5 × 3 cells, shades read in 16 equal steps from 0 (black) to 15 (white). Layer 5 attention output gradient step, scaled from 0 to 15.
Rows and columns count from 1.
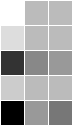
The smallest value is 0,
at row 5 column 1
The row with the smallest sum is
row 5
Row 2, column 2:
11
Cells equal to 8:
1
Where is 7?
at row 5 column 3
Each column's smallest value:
0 8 7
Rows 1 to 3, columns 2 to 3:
11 11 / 11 11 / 8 9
